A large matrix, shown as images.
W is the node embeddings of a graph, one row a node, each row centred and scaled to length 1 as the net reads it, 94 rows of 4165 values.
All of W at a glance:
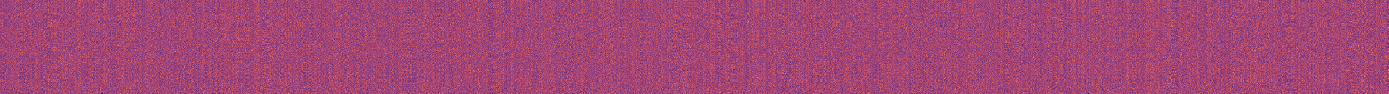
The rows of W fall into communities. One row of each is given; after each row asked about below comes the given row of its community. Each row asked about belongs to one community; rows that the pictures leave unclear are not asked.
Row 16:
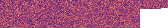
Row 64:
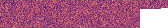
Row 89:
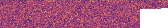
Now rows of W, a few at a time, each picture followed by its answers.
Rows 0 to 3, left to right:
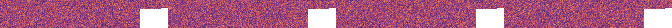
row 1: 64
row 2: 89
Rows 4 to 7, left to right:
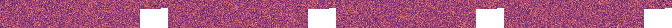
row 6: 16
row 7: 64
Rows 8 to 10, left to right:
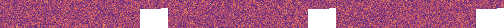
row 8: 64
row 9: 16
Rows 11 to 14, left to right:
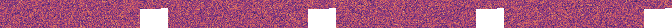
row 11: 64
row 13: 89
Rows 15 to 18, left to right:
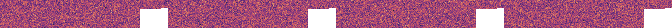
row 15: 16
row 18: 16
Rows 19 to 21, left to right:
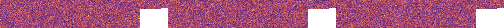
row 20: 89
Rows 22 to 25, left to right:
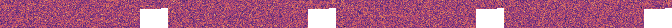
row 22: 89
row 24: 16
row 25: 89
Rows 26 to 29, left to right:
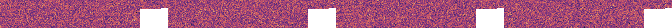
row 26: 89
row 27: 64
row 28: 16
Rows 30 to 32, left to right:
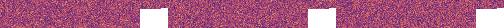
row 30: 64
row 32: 64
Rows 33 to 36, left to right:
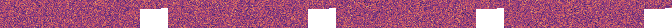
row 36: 64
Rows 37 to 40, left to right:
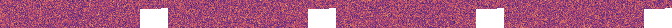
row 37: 89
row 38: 16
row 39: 16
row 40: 64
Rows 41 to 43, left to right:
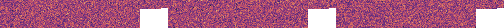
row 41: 64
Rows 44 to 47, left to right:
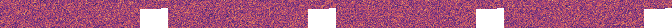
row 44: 16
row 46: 16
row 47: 89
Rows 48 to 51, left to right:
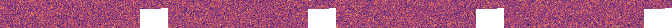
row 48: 64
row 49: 89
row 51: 64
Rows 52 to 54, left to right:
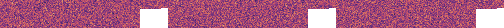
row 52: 16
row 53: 89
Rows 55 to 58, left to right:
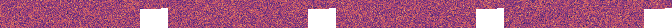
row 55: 64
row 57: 16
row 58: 64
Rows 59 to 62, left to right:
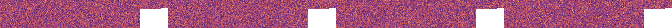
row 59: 89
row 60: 16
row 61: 89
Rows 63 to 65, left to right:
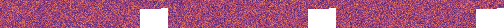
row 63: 16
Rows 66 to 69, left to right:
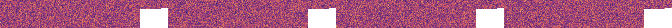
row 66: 89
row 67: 64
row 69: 64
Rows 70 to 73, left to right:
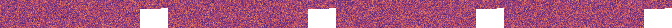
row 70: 64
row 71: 16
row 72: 64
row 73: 64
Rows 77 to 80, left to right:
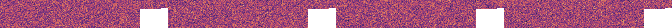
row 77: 64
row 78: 64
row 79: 89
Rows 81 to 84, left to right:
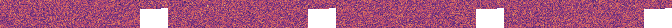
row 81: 89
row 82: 64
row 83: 16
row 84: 89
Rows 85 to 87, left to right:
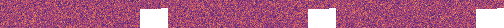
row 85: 16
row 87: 16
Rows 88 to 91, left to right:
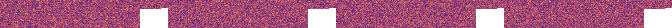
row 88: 64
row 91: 16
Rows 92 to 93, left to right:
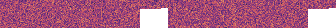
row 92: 89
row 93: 64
